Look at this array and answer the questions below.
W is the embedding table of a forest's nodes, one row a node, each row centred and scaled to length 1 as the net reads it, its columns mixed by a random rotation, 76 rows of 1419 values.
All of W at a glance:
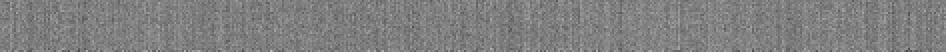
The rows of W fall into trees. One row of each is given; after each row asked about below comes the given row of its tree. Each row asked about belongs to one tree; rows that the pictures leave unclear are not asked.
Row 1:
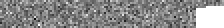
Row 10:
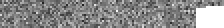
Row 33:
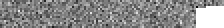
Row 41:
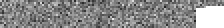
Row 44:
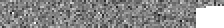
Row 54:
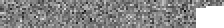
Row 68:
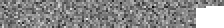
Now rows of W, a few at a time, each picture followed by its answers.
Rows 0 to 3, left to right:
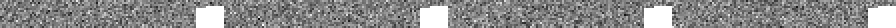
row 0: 10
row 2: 68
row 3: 41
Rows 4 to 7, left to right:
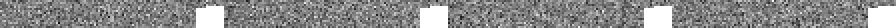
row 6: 1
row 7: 10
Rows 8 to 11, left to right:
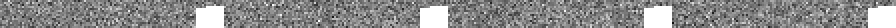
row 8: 33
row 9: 41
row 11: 1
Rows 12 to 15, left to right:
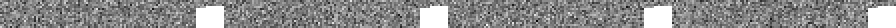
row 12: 41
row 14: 1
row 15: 41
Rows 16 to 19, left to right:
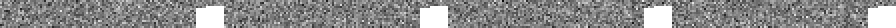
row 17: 41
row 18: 54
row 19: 1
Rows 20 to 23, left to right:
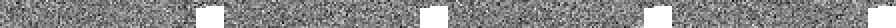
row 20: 54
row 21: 33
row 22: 33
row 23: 44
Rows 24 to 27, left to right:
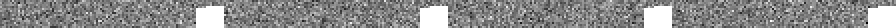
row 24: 33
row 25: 41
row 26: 54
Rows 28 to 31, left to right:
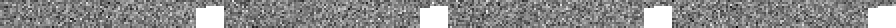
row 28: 33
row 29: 33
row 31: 1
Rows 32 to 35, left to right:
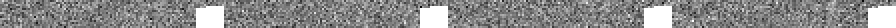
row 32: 54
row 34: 54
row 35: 54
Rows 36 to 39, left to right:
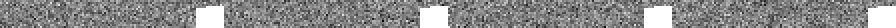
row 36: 1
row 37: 44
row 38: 41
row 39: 41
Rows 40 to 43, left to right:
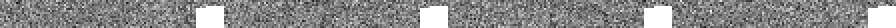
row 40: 54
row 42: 44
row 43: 33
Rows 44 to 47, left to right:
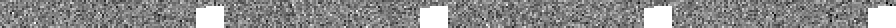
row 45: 10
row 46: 1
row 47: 44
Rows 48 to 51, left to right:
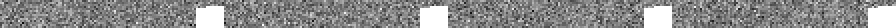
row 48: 68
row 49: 1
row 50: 54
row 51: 54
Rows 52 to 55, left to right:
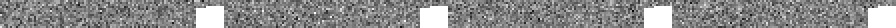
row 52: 41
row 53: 33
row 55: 33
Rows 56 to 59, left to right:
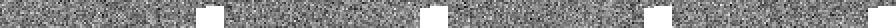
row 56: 44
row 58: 54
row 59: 41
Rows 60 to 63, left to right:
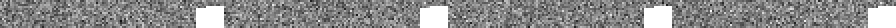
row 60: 10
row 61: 41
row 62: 68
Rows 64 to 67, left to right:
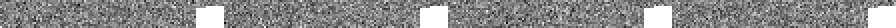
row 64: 41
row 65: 1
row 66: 33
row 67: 1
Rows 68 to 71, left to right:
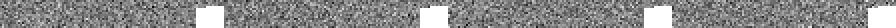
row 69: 33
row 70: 41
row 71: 54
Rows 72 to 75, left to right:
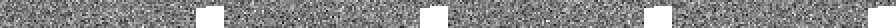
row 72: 10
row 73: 33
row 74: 33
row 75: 1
